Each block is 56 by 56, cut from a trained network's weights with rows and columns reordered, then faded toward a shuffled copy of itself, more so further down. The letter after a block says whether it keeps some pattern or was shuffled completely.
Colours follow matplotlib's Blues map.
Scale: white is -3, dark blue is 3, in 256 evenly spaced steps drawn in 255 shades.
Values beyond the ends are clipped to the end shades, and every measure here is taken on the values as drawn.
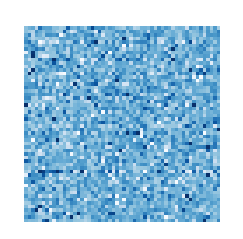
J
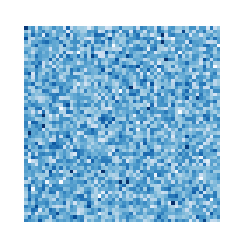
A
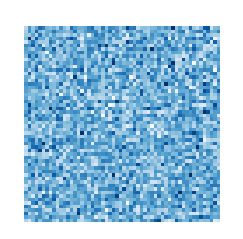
A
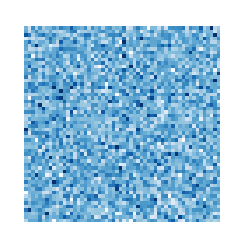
A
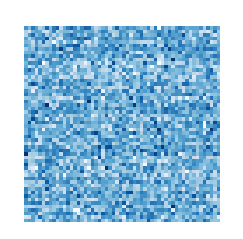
J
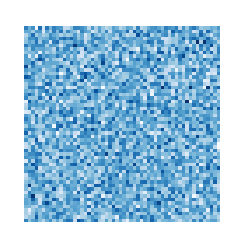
A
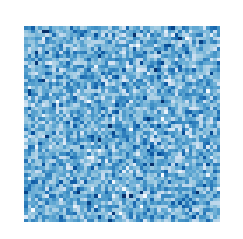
A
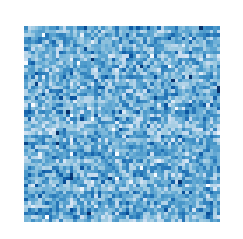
J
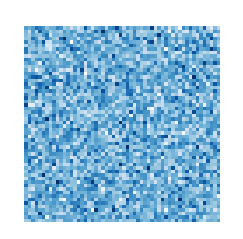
A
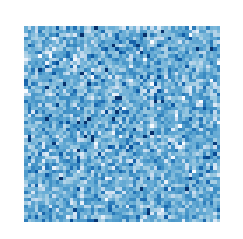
A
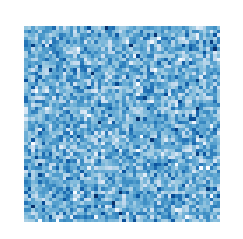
A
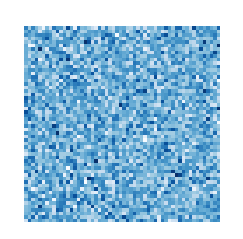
A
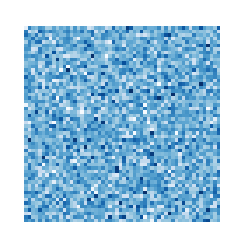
A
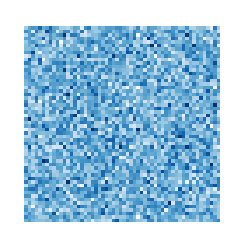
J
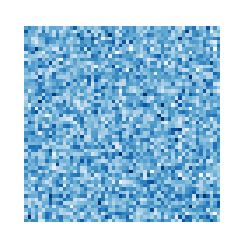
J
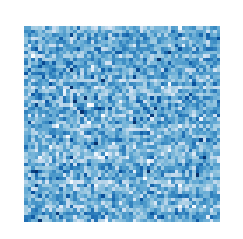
J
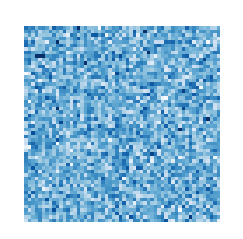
A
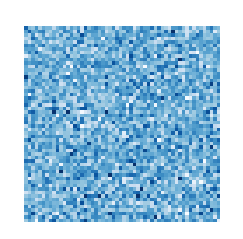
A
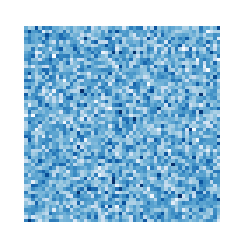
A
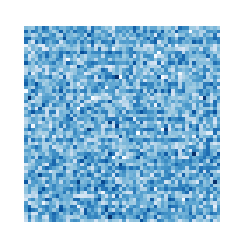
J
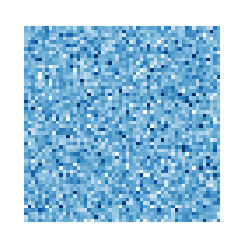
A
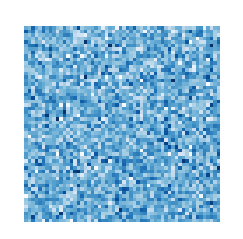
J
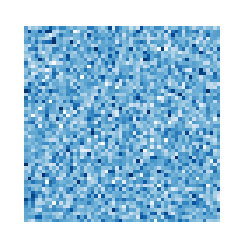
A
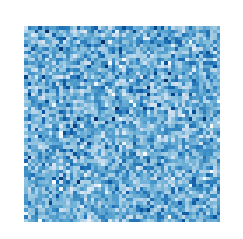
A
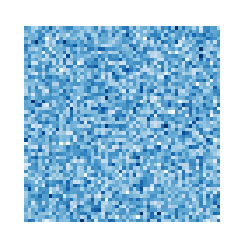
A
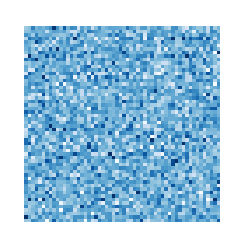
J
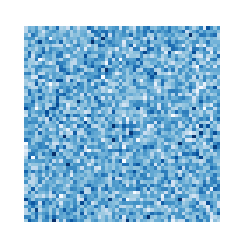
A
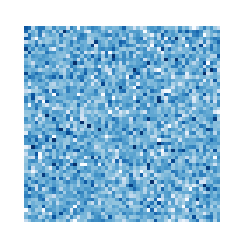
A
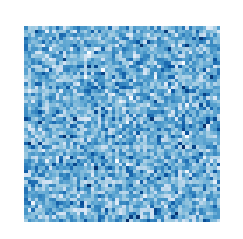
A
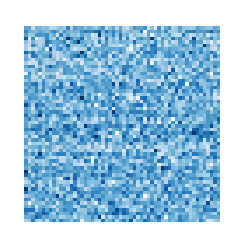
J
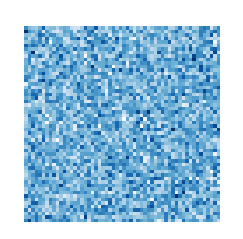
A
